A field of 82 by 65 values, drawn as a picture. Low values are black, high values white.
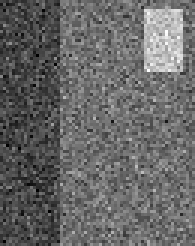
A vertical seam about 30% of the way across splits the table, and the right part is higher. The top right is the ninth with the highest average. An odd patch, higher than its surroundings, sits in the top right.
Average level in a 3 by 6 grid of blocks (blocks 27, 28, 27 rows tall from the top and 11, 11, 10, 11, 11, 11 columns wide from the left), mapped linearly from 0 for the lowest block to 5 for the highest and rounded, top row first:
013355 / 013333 / 003333
